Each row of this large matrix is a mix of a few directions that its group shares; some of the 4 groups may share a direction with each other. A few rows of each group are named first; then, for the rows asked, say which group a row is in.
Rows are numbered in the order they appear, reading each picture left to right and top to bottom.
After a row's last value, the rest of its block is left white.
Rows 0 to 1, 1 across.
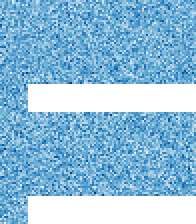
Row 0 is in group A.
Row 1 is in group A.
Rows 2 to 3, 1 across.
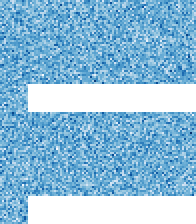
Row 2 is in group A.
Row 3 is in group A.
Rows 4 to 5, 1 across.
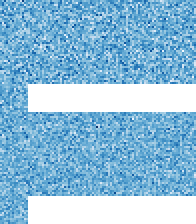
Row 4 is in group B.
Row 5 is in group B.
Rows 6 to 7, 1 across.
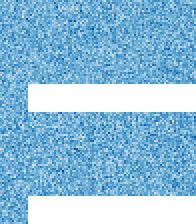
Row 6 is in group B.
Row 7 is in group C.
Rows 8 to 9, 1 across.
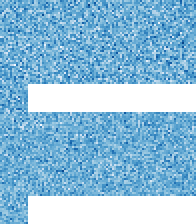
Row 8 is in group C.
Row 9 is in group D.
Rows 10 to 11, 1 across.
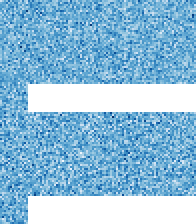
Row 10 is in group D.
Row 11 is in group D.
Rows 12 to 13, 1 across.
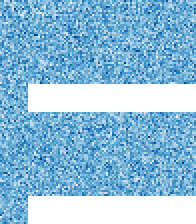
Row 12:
D
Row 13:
B
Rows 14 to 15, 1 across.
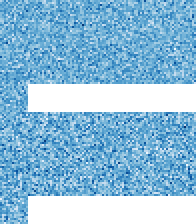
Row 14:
D
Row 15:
A
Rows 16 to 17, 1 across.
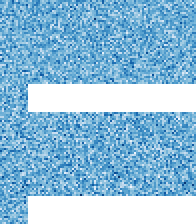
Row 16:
A
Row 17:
A
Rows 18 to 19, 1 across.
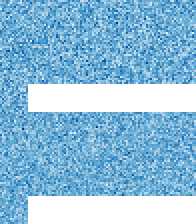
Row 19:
B
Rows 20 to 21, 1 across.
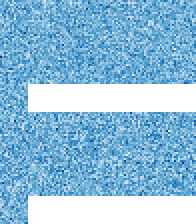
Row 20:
D
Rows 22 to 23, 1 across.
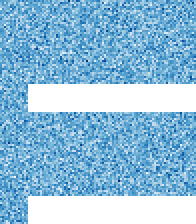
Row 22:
A
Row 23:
C
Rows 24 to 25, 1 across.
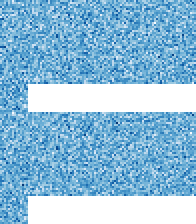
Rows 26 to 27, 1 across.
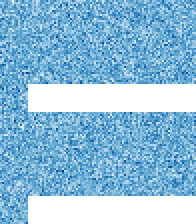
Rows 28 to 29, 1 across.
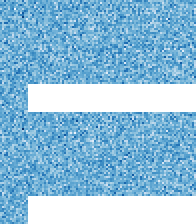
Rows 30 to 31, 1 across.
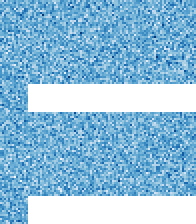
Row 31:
C
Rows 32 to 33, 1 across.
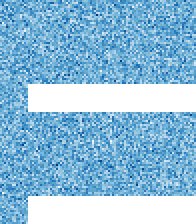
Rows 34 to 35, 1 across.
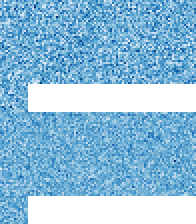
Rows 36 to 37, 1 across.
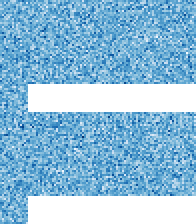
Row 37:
C
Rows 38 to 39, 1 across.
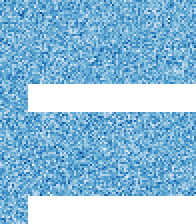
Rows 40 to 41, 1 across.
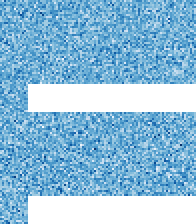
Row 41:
C
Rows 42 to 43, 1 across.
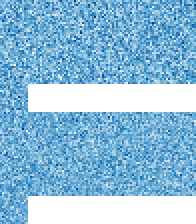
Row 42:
C
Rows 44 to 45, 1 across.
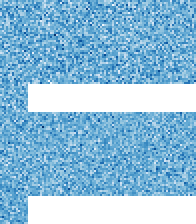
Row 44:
D
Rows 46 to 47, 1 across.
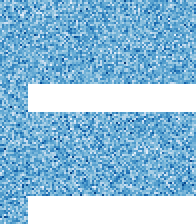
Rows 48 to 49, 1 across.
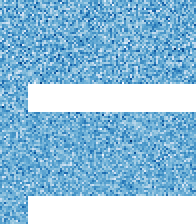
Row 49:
A
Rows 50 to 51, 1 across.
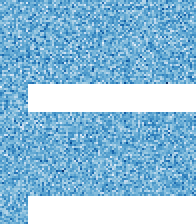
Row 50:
A
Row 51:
D
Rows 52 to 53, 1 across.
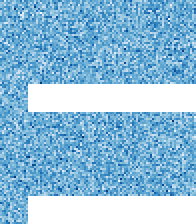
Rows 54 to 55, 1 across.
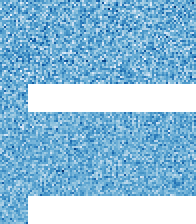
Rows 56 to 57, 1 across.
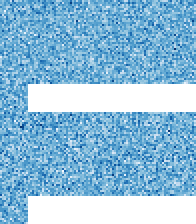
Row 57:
D
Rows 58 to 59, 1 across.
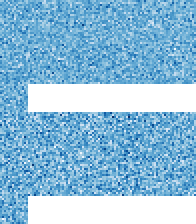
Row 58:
D
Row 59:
D
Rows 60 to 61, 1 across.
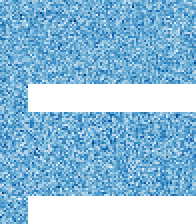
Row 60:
B
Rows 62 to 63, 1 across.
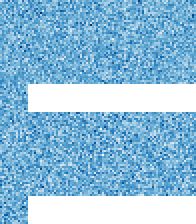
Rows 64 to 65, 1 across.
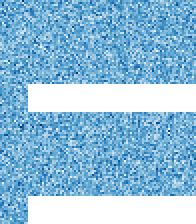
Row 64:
B
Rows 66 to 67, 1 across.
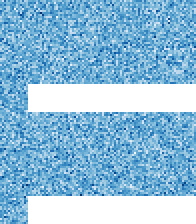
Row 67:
A
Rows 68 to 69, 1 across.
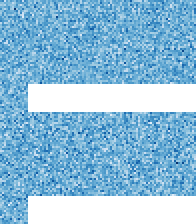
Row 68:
B
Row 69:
B
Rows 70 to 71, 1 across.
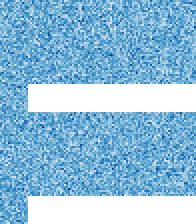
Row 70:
B
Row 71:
C
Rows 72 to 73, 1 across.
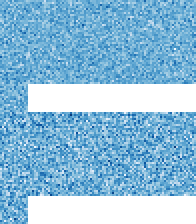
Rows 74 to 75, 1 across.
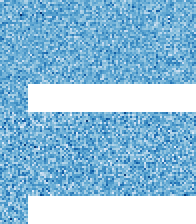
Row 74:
B
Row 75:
D
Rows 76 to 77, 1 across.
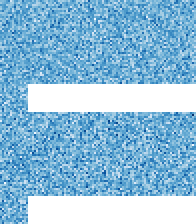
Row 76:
A
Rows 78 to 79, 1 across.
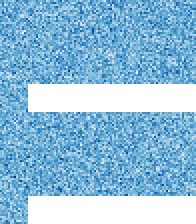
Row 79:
C
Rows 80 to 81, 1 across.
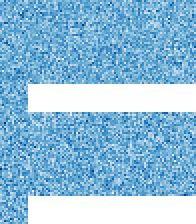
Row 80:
D
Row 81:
D
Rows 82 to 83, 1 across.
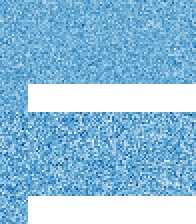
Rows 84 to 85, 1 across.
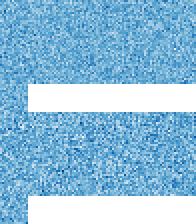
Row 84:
D
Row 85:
C
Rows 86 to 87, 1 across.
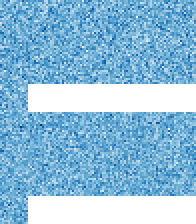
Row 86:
A
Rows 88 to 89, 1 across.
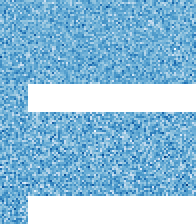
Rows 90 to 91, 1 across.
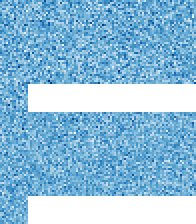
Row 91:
B
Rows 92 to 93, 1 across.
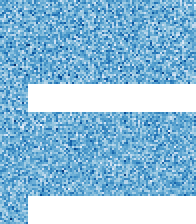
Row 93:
D
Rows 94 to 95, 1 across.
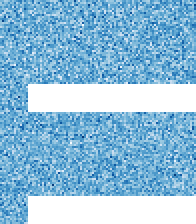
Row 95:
D
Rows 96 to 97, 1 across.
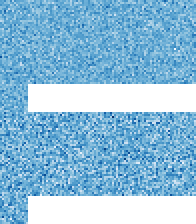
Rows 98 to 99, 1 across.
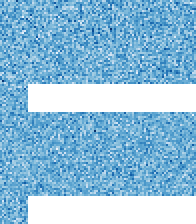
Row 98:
B
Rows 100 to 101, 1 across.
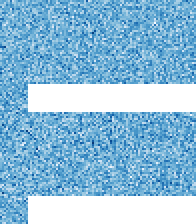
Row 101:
B
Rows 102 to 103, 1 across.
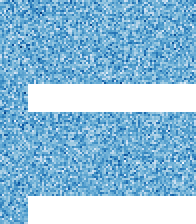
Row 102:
D
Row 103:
B
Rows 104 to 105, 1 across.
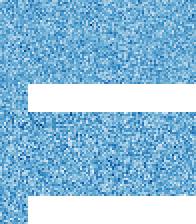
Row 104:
D
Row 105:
D
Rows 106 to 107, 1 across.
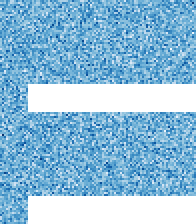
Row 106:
A
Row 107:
B
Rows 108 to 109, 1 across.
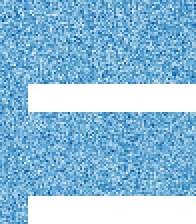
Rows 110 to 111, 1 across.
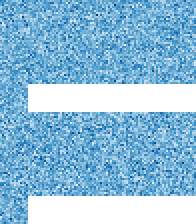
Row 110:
B
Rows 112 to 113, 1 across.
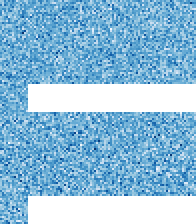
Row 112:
B
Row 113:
C
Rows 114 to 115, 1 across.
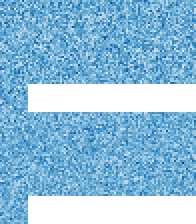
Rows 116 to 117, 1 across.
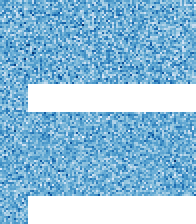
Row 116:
C
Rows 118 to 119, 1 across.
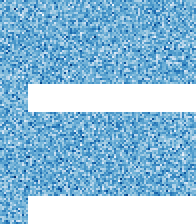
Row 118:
C
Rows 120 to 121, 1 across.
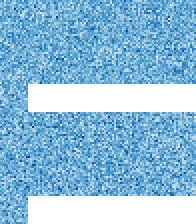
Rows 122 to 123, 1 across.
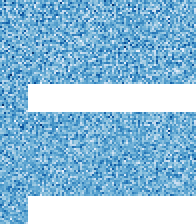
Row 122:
D
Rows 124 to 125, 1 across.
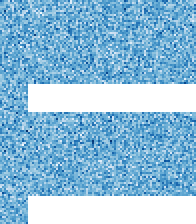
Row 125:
B
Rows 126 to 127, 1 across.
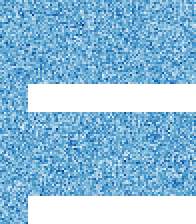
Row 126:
C
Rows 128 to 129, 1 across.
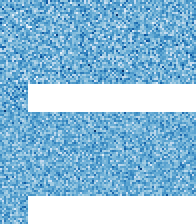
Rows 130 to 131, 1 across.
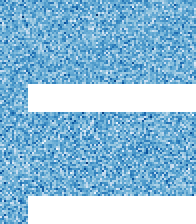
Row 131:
A
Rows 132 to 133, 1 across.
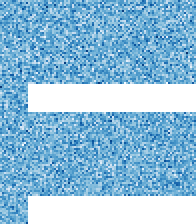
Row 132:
A
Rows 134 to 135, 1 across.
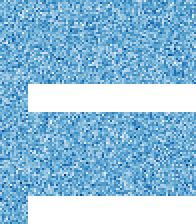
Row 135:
A
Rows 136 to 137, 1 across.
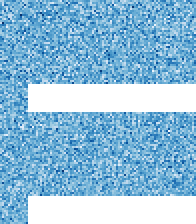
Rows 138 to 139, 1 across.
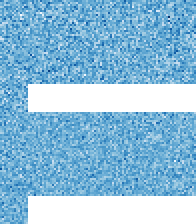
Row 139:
D
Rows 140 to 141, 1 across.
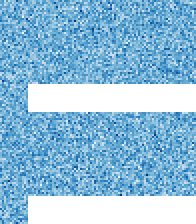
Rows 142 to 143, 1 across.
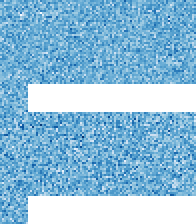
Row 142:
B
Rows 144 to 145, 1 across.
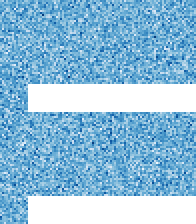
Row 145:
B
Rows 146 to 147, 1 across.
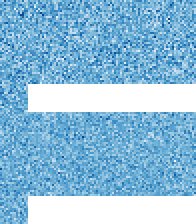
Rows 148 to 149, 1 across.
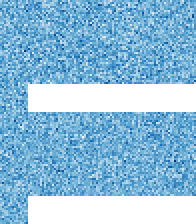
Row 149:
D
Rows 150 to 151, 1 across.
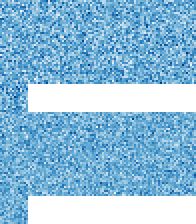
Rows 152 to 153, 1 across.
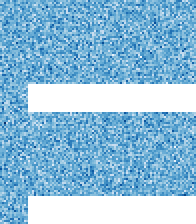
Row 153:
D
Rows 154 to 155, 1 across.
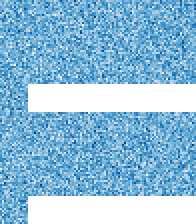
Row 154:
C
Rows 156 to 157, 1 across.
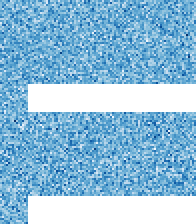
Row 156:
A
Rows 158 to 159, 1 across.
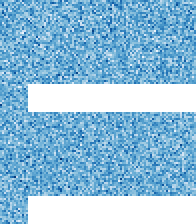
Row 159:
C
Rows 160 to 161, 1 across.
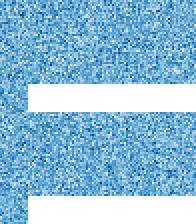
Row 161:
B
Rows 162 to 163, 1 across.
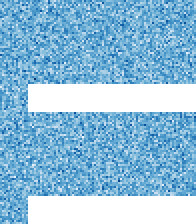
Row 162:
A
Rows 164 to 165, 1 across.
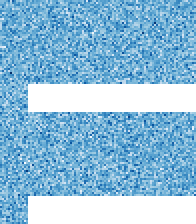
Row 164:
A
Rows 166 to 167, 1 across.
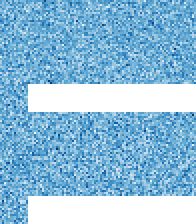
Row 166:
D
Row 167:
A
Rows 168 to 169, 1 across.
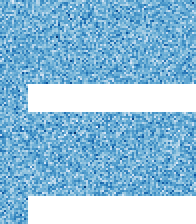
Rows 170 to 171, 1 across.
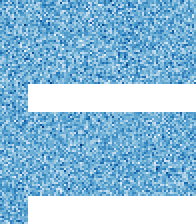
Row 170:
D
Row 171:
C
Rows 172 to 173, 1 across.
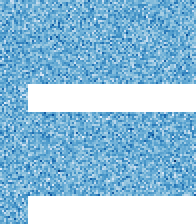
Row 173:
D
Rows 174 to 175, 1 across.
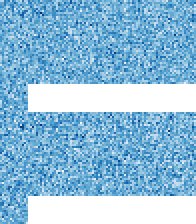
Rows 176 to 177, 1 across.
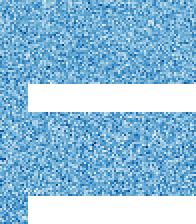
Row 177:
A
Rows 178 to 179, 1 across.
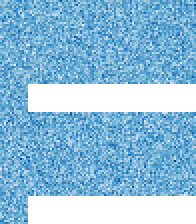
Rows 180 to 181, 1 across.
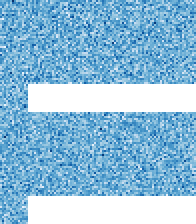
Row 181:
A
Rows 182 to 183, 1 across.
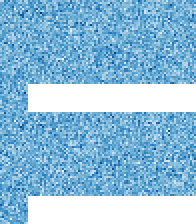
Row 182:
D
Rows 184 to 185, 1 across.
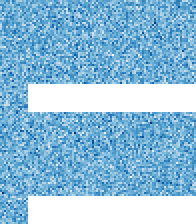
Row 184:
A
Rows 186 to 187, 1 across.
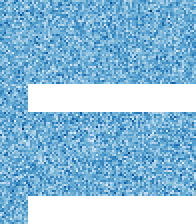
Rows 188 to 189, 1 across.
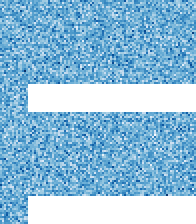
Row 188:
A
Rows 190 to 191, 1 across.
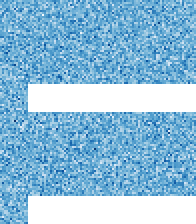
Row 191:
C
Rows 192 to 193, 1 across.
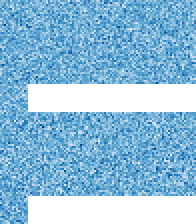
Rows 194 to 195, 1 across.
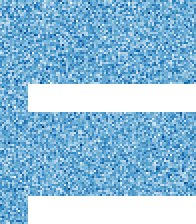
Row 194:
D
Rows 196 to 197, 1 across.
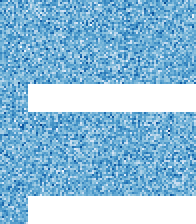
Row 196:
D
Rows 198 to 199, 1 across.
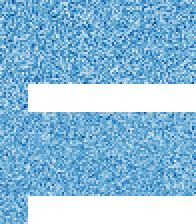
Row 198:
A
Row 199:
D
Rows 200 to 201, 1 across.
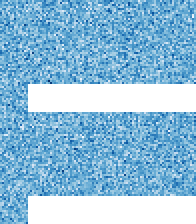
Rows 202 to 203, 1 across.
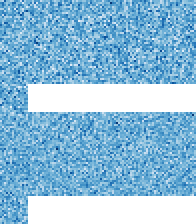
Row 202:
B
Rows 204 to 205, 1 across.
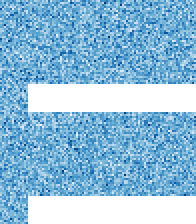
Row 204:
A
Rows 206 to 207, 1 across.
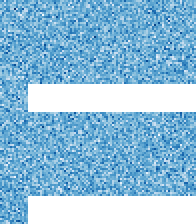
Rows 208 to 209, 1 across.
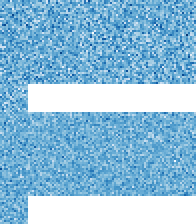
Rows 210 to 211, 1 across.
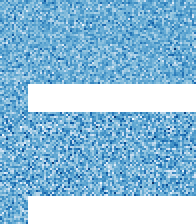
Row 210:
D
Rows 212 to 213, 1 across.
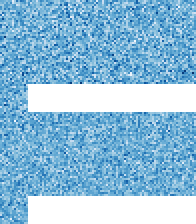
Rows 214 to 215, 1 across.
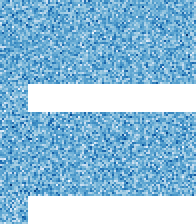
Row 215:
A
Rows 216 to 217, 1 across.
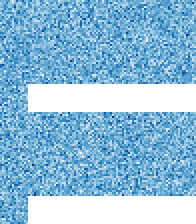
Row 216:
A
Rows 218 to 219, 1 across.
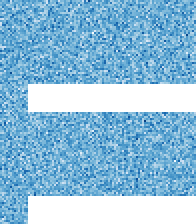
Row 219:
D
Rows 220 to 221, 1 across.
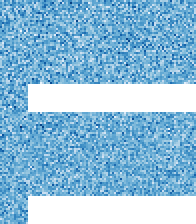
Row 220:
D
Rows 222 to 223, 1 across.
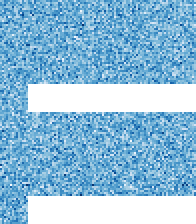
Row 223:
A
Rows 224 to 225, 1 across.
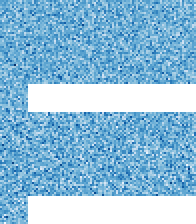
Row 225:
A
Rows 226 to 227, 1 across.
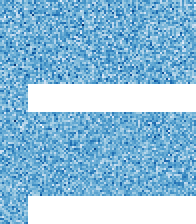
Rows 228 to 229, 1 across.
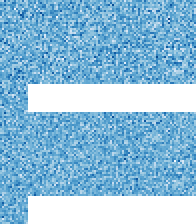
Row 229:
D
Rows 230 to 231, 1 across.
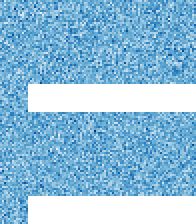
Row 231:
A
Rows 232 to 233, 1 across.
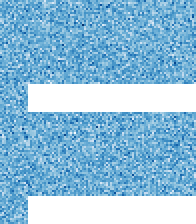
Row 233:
B
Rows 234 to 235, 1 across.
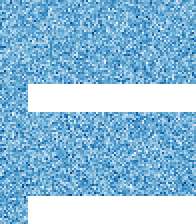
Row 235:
A
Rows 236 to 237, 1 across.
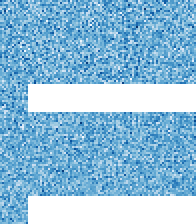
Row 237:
C
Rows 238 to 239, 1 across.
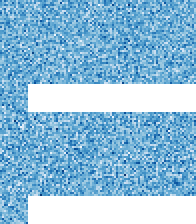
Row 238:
D
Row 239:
D
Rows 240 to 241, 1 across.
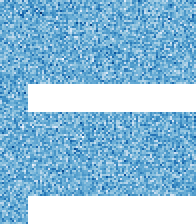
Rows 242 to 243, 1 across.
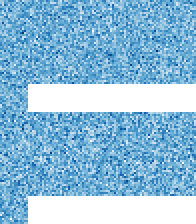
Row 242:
B
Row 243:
B
